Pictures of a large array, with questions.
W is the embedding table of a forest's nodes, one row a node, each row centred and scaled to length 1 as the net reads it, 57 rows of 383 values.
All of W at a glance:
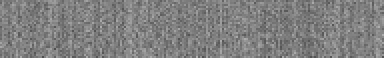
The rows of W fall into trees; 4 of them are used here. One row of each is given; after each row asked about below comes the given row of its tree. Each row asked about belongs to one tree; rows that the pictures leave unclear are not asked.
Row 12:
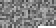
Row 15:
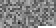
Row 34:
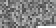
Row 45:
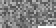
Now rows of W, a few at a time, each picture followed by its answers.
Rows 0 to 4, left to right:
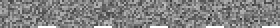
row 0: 34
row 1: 15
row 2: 34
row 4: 45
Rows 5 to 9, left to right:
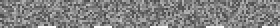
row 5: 34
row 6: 34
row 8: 45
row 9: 34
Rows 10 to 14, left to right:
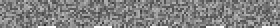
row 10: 45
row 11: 15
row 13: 15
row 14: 34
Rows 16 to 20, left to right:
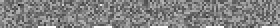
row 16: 45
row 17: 34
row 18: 15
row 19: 45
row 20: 34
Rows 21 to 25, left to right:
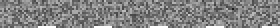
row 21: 15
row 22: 45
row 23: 45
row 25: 34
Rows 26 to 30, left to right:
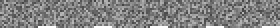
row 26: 15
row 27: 15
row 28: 15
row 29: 34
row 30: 15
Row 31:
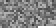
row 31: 15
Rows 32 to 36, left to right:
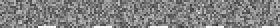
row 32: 45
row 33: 34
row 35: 34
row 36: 34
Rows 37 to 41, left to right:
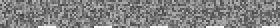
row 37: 45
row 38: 15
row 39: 15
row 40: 15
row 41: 45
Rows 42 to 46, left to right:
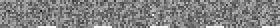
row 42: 45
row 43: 45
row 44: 12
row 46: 12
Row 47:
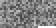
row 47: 45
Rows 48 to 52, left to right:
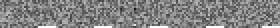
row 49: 15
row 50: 34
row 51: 15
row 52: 34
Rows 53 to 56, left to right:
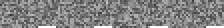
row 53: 15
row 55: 34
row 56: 15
